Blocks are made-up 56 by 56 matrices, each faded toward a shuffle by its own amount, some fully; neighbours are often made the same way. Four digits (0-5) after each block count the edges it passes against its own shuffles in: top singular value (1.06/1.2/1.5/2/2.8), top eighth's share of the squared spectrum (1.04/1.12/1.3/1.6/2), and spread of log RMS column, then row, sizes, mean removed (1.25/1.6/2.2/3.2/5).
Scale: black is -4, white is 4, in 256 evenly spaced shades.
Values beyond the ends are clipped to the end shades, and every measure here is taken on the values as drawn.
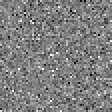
1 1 0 0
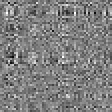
4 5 3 3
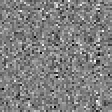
3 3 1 1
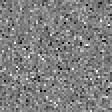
0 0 0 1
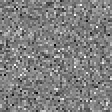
3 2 1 0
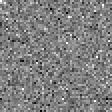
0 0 0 0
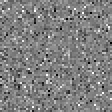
2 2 0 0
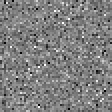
1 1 0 0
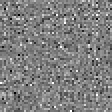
3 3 2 1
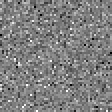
3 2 0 0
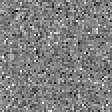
1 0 0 0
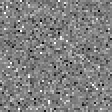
0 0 0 0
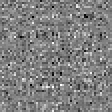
4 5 3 2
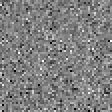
3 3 2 1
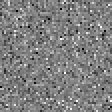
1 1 0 0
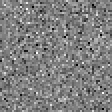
2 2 0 0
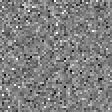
2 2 1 0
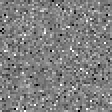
0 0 0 0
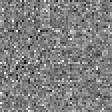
3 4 1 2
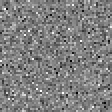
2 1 0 0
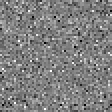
1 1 0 0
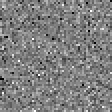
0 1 1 0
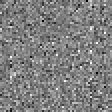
1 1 2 0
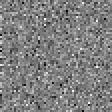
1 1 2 0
